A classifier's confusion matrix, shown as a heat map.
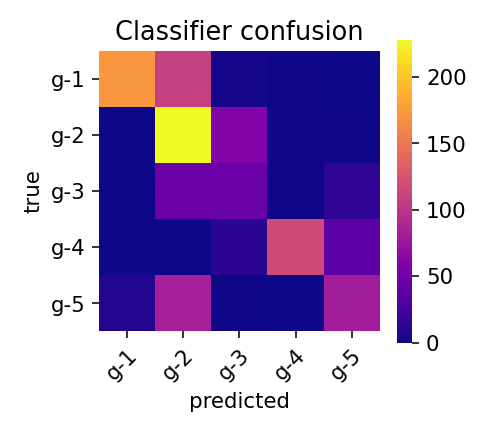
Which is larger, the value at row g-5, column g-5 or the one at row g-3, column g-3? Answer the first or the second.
the first
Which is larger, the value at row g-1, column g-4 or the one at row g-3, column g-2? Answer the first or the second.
the second
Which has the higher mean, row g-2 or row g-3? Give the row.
g-2
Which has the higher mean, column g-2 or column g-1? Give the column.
g-2
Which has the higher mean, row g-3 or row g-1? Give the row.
g-1
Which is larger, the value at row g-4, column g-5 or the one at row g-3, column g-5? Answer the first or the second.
the first
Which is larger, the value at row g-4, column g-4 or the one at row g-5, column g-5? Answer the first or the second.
the first
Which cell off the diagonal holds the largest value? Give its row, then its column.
g-1, g-2
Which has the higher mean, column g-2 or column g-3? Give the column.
g-2
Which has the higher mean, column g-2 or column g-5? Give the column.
g-2
